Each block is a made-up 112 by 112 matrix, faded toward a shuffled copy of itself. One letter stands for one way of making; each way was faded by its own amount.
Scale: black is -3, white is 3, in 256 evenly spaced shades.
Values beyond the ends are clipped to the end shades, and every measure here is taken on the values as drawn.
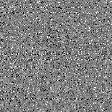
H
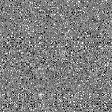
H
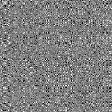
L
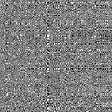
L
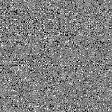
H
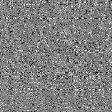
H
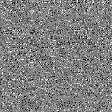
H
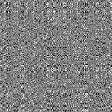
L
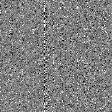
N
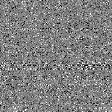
H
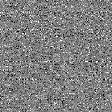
H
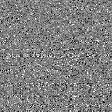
H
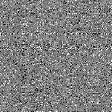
H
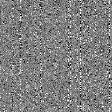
N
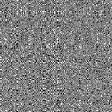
L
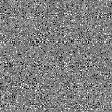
H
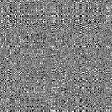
L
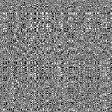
L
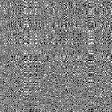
L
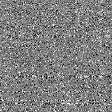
H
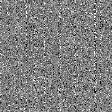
N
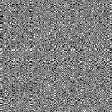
L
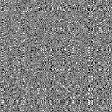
L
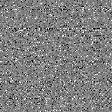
H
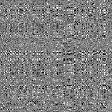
L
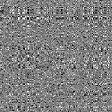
L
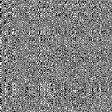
L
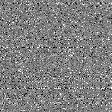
H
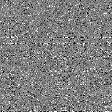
H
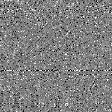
H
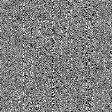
N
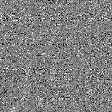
H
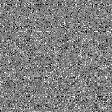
H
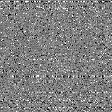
H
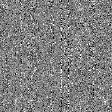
N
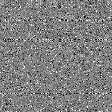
H
